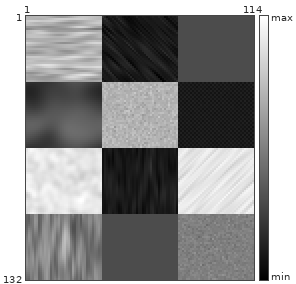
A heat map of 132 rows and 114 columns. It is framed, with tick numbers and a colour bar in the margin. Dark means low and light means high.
It is made of 4 by 3 panels. Panel 1,1: high, streaked across. Panel 1,2: very low, slanting down to the right, faint in contrast. Panel 1,3: low, flat. Panel 2,1: low, smooth. Panel 2,2: high, fine-grained, faint in contrast. Panel 2,3: very low, checkered, faint in contrast. Panel 3,1: very high, blotchy, faint in contrast. Panel 3,2: very low, streaked downward, faint in contrast. Panel 3,3: very high, slanting up to the right, faint in contrast. Panel 4,1: middling, streaked downward. Panel 4,2: low, flat. Panel 4,3: middling, fine-grained, faint in contrast.
